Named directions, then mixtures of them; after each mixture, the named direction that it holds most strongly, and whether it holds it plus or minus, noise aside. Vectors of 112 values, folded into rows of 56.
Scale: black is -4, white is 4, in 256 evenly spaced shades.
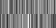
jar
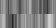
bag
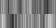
bag, plus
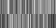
jar, plus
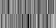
jar, minus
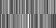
jar, plus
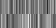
jar, plus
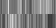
bag, minus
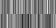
jar, minus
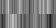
bag, minus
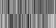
jar, minus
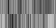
bag, plus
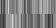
bag, minus
